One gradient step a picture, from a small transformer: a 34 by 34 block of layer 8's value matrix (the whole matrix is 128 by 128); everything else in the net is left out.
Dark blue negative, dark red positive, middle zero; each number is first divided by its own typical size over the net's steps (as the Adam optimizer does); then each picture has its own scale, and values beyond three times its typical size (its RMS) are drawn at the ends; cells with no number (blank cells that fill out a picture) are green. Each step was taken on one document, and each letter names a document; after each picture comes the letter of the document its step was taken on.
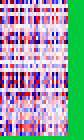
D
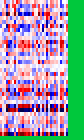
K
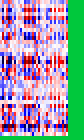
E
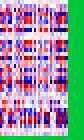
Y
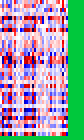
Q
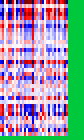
E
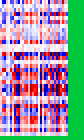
Y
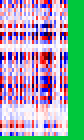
Q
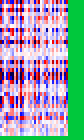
D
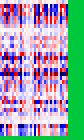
D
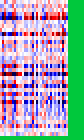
Q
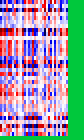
E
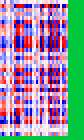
Y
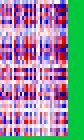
Y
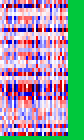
K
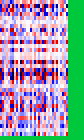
D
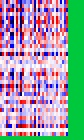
D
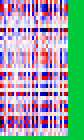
Q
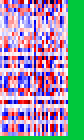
K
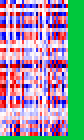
Y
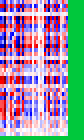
Y
